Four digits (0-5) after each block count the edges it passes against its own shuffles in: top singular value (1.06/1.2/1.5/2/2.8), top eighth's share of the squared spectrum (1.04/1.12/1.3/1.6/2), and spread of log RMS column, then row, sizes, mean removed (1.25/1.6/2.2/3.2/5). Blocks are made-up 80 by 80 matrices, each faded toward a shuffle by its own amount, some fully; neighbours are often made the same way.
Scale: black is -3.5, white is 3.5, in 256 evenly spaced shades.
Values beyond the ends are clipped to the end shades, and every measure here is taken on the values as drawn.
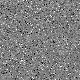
1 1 0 0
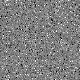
3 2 1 0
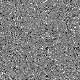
3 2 1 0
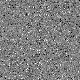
2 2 1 1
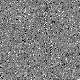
3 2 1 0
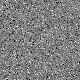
1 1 0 0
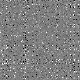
2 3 2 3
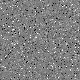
0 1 0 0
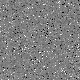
0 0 0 0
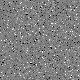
0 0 0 0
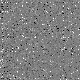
2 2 1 1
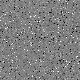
0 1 1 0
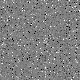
1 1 0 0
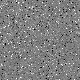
0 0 0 0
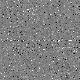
2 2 1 1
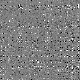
2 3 2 3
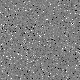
0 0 0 0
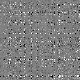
2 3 3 3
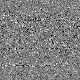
1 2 0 3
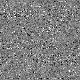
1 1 0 3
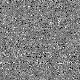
1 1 0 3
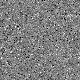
0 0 0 0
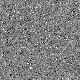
0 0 0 0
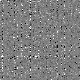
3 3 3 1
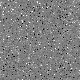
0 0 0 0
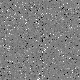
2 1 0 0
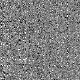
1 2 3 0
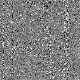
2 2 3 0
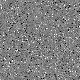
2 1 0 0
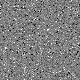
1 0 0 0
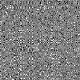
4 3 2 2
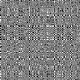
5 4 3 3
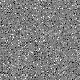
3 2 1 0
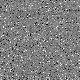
0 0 0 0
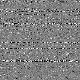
2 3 0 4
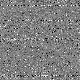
2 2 0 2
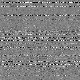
3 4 0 4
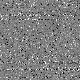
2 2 0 2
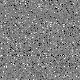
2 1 0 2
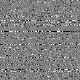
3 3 0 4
